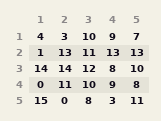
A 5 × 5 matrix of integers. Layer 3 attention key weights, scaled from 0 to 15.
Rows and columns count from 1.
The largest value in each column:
15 14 12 13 13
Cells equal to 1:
1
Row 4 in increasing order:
0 8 9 10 11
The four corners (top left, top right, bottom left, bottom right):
4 7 15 11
